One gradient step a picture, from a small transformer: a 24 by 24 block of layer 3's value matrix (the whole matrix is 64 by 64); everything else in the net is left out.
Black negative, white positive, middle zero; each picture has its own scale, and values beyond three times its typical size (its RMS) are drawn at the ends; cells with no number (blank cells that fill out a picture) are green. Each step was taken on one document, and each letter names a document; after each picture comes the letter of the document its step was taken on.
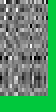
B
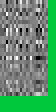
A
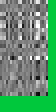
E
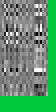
B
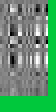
E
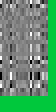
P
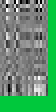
B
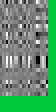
A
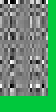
P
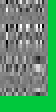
A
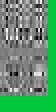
A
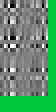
P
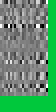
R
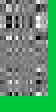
A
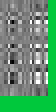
E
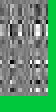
E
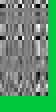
E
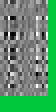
P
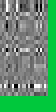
B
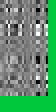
E
